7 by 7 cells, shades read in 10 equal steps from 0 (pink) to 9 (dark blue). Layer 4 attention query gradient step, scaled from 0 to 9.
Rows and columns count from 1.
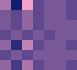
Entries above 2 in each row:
6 7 7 7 6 7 7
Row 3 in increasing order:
4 5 5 5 5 6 6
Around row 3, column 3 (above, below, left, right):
4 6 6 6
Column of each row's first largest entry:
2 2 2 1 2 1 2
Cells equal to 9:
1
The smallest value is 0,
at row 1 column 3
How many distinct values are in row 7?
5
